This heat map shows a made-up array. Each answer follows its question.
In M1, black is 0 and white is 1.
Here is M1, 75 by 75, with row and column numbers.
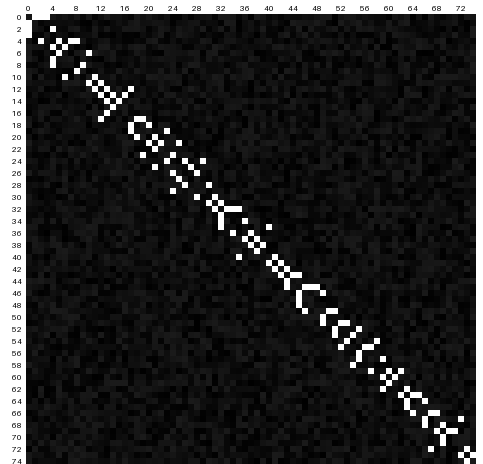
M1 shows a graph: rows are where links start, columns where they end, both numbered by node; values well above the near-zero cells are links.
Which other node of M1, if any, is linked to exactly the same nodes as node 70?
node 71
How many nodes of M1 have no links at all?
0
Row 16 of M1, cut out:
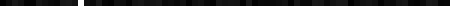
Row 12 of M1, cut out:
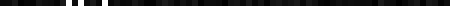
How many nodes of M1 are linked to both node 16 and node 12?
1
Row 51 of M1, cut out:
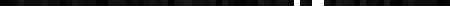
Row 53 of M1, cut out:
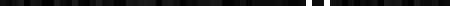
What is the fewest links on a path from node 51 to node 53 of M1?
1
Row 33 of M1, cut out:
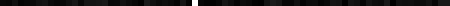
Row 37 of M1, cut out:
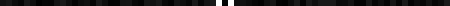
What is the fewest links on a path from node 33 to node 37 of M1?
4
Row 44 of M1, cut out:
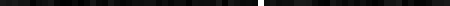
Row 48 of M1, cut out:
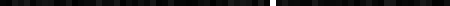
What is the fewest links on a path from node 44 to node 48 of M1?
3
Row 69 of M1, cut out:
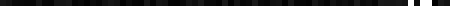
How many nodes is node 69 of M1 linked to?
3
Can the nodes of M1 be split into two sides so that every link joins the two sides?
yes
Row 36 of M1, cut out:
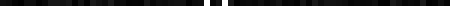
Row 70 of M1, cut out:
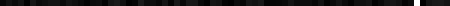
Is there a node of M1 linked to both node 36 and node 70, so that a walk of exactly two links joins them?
no
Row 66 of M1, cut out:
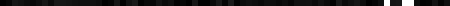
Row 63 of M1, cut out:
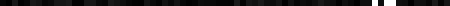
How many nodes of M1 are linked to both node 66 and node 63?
1
